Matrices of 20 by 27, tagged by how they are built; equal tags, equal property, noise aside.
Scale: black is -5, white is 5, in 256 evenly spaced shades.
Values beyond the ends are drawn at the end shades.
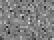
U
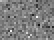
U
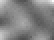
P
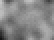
P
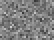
U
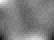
P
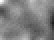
P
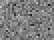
U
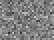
U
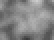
P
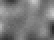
P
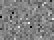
U
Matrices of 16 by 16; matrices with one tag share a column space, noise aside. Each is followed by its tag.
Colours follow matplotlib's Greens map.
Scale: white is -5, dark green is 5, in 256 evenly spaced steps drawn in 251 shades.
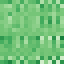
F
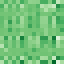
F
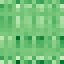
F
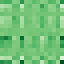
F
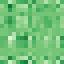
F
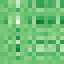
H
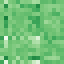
F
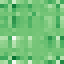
F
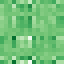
F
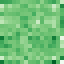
F
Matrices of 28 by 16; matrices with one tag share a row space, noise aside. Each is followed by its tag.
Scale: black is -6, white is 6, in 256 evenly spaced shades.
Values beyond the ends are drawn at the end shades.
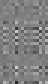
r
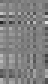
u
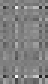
r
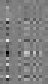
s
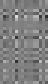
r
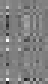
s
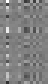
s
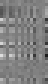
u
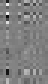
s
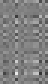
r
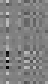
s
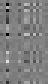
s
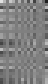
u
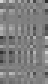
u
